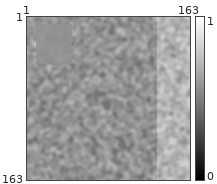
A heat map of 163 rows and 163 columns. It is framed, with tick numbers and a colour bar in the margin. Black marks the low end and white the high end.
The right part is higher, past a seam about 80% of the way across. No regular stripes run through it. The top left is the calmest part. In the top left lies a patch that is calmer than the rest. On average the colour sits 60% of the way up the scale.
